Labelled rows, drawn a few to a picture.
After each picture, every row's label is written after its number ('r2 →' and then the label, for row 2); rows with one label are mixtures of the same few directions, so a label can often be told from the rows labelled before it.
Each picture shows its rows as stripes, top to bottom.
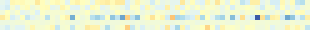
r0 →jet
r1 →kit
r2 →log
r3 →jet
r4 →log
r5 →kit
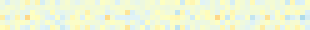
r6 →log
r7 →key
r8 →kit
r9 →key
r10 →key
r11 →kit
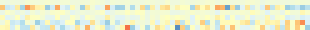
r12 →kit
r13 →key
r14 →key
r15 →key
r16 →jet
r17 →kit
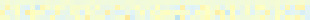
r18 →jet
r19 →log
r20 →key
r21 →kit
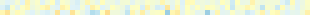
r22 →log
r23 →kit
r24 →kit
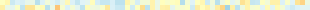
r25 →jet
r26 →key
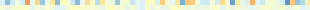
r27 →log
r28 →key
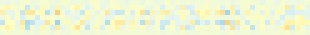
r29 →kit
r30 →log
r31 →key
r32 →log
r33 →key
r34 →log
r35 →log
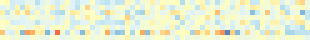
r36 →jet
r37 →log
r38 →key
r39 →kit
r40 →jet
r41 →jet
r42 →key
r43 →kit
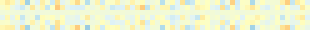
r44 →log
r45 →key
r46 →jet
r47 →log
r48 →key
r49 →log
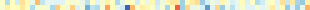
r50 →log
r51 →kit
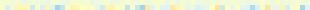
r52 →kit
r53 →key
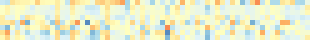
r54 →jet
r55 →kit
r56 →kit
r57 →key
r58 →log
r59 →kit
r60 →kit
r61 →kit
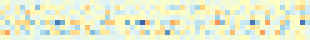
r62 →jet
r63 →log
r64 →key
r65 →key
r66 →key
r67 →log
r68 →kit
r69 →jet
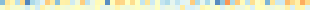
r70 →key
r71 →log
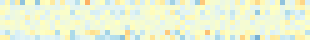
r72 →log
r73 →jet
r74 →jet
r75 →log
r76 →log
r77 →kit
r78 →kit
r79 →jet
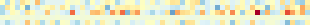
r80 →log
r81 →key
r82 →jet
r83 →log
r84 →log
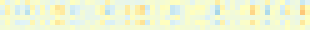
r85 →key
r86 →key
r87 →key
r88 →kit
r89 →key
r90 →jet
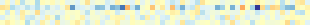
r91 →log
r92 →jet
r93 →log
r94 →key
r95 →log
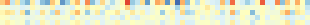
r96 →kit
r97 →kit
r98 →log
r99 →jet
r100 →log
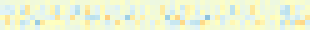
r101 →jet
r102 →log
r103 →log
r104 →kit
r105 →log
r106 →log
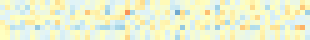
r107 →key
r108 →key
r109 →kit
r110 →jet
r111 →key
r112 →jet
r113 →kit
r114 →kit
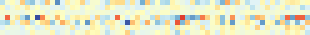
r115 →key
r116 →key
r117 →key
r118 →log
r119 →kit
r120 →jet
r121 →kit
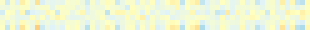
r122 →log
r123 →kit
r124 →key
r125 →key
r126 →log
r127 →log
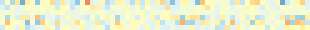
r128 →log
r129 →kit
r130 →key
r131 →log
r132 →log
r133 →key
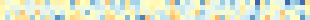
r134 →jet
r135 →jet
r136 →log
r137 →key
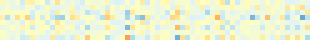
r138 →key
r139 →jet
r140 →kit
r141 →key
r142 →key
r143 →kit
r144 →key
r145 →kit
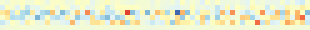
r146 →jet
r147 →key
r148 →kit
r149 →jet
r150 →jet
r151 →jet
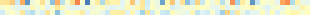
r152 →log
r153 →key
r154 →key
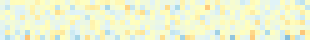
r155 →jet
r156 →kit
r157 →key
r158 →log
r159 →jet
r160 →kit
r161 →key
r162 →log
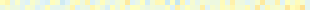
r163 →kit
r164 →jet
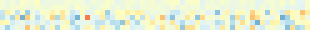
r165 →log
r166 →jet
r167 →key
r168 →log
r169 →jet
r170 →log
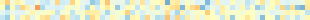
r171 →kit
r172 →log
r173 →kit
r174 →kit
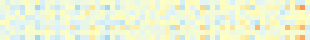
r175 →log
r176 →jet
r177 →log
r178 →key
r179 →jet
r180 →jet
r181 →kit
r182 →jet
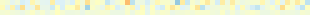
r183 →kit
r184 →log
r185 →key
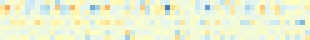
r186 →key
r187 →kit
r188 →kit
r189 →log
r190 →jet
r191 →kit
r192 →kit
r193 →kit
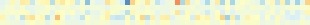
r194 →kit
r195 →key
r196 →kit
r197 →key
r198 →key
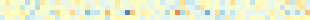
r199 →log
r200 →log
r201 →kit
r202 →key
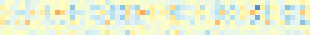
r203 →key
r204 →jet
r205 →key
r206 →jet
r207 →key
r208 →key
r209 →kit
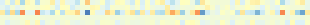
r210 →log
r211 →kit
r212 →log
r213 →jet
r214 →log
